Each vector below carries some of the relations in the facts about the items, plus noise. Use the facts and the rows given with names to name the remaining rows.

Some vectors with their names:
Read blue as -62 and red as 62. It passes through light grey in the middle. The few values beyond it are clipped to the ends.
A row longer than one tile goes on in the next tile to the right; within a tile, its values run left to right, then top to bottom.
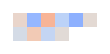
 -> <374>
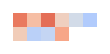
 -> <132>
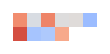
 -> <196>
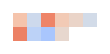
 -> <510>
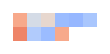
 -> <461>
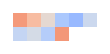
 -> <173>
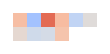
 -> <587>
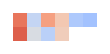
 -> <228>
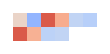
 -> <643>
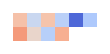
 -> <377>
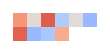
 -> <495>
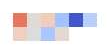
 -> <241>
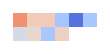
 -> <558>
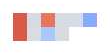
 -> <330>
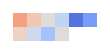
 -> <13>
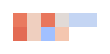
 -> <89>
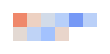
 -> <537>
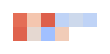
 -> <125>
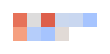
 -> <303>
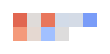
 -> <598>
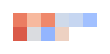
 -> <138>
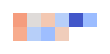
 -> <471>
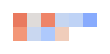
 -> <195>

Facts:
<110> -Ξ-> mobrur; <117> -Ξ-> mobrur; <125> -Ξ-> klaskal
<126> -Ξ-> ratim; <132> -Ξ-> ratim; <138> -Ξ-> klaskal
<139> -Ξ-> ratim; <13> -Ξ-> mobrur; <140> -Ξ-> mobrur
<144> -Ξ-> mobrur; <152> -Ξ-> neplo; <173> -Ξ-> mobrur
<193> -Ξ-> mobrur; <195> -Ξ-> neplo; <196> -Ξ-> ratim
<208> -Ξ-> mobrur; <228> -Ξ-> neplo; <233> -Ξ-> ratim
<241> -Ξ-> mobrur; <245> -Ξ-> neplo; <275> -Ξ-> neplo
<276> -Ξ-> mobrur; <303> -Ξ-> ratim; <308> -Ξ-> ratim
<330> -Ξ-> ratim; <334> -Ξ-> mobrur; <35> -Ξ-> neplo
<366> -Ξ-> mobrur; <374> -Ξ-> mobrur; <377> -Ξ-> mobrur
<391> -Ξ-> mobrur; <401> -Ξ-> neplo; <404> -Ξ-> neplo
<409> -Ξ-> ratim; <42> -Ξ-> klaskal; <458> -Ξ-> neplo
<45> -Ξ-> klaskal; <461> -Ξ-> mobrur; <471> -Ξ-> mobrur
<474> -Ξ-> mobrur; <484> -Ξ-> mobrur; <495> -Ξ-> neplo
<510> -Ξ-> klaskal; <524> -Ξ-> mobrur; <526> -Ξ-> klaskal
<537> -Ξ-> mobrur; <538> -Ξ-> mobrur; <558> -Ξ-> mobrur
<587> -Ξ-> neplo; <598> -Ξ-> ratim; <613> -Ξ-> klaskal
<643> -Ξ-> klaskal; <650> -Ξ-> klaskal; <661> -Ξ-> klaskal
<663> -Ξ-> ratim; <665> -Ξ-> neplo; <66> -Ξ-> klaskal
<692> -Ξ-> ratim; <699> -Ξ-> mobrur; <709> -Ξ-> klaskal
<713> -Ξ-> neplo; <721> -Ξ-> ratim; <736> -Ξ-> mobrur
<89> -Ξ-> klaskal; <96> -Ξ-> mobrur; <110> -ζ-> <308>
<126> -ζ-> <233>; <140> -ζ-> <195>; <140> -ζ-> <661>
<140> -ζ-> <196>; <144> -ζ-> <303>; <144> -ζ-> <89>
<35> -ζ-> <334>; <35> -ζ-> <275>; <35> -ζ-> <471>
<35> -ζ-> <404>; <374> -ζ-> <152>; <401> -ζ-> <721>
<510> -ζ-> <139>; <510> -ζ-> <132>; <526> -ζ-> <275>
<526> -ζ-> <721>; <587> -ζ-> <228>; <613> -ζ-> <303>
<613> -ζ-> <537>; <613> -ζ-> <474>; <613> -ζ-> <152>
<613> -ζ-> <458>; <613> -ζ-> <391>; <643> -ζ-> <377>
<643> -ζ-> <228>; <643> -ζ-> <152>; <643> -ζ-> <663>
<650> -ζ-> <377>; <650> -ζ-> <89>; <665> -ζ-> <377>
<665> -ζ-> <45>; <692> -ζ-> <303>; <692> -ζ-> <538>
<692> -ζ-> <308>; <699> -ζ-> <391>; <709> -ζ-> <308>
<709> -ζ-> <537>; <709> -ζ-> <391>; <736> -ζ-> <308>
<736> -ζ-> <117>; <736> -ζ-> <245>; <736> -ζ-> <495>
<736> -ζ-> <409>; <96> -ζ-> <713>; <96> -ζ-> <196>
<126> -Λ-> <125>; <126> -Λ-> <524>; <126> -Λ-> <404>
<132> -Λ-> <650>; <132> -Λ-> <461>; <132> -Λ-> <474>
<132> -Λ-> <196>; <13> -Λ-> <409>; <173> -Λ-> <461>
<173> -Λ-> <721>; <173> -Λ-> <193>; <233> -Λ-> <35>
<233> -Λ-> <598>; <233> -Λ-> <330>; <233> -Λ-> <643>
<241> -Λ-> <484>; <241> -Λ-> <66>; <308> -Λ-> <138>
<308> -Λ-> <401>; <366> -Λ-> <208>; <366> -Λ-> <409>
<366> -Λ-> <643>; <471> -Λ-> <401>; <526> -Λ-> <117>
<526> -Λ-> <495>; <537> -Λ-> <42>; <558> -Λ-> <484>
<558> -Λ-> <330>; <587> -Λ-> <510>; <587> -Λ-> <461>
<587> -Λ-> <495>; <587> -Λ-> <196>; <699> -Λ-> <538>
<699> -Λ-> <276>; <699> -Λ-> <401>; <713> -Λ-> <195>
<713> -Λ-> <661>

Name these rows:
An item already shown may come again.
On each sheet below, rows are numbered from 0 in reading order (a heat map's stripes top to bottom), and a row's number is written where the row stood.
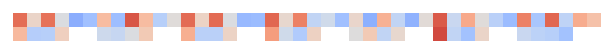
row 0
<713>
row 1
<587>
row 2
<713>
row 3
<245>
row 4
<374>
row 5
<404>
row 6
<692>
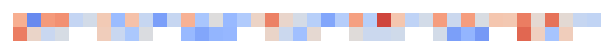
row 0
<665>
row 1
<140>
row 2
<110>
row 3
<537>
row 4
<126>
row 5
<709>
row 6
<89>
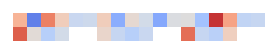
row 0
<401>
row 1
<144>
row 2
<650>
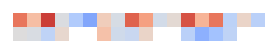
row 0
<233>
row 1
<526>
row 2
<308>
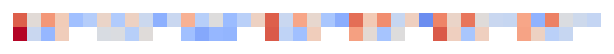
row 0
<45>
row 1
<96>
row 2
<110>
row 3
<404>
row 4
<409>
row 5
<89>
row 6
<35>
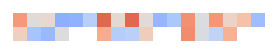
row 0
<391>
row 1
<713>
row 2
<721>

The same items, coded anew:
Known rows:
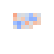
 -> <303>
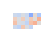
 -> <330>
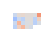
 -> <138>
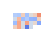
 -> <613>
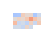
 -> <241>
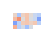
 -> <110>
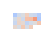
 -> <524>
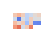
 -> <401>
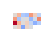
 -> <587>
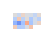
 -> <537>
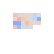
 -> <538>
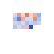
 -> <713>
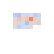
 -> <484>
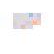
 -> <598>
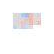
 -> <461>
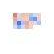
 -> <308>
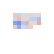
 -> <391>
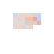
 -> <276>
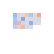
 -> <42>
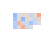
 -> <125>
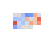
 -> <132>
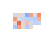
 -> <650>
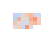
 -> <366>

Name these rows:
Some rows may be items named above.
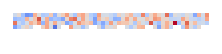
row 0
<132>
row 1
<613>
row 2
<736>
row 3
<303>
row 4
<377>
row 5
<409>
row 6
<650>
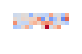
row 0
<233>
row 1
<526>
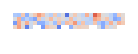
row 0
<613>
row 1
<196>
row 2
<45>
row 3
<303>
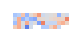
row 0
<613>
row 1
<233>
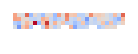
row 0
<409>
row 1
<643>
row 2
<458>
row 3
<89>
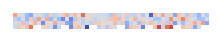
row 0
<721>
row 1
<709>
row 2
<661>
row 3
<173>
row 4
<196>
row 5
<471>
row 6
<692>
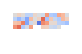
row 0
<35>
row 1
<665>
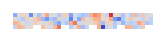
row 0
<126>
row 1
<404>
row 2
<510>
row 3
<495>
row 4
<699>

